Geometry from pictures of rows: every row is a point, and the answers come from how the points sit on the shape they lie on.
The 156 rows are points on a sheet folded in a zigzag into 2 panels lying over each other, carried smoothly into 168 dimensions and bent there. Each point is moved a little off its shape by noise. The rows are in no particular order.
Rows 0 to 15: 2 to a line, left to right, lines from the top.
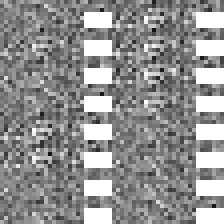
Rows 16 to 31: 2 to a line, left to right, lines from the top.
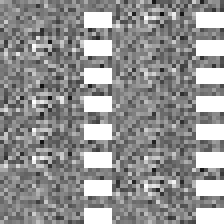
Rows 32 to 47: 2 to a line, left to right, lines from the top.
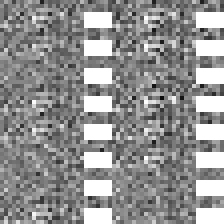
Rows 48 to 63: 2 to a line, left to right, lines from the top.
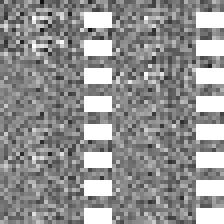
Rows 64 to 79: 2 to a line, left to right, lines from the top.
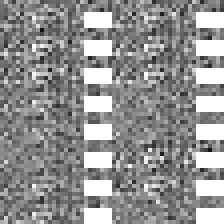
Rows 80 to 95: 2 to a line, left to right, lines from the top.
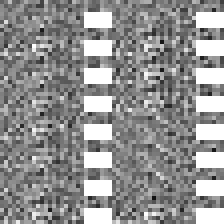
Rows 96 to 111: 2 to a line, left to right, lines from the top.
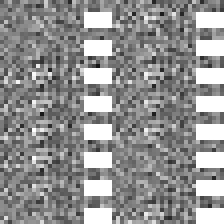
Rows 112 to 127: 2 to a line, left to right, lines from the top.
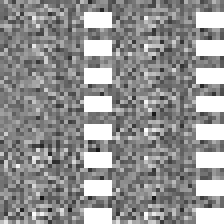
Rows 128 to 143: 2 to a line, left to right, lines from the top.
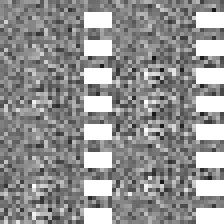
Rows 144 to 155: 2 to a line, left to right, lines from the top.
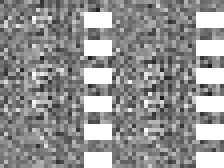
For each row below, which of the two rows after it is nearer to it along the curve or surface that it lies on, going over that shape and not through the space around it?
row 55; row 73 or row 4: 73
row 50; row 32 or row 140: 140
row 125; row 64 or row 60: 60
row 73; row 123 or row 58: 58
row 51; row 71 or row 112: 71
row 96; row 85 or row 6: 6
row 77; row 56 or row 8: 8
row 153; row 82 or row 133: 133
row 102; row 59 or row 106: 106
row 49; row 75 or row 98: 75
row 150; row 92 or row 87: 87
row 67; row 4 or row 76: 4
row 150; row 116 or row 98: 116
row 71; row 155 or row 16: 16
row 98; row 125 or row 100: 125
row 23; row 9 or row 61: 61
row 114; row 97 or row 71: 97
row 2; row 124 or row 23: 23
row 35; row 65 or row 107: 65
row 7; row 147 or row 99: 99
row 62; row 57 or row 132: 132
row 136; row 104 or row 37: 37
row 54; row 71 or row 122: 71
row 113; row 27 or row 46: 46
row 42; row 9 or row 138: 9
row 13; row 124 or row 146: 146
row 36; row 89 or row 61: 61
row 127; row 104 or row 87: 104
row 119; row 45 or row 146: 146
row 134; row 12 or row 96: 96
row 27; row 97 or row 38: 97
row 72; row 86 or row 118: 118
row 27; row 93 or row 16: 16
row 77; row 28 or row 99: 99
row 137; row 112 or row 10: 10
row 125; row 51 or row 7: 51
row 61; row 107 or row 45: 45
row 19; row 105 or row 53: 105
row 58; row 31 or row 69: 69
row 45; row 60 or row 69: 60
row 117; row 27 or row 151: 27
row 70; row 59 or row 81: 59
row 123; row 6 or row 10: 6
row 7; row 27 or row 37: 37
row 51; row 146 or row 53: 53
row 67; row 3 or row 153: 3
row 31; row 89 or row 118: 89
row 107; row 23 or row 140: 140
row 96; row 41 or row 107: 107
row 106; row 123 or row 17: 123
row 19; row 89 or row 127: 127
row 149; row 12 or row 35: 35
